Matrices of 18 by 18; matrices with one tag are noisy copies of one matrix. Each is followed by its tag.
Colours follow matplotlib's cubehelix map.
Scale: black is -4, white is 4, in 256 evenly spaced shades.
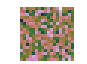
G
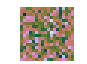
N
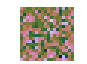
N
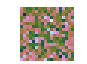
N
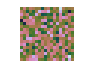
G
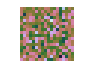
N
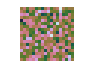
G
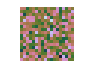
N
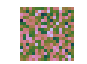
G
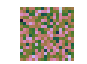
G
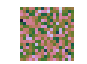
G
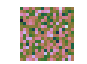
G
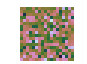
N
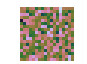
G
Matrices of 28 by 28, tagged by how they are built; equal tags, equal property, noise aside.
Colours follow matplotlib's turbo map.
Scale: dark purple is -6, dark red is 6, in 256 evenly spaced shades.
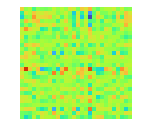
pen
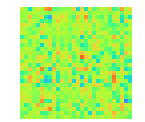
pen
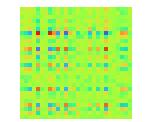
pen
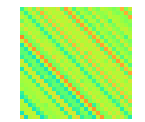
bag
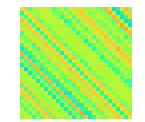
bag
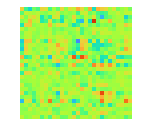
pen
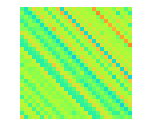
bag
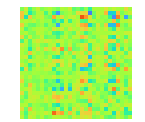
pen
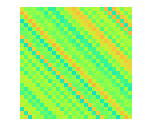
bag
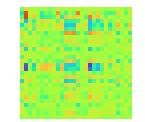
pen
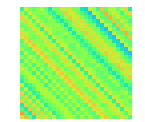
bag
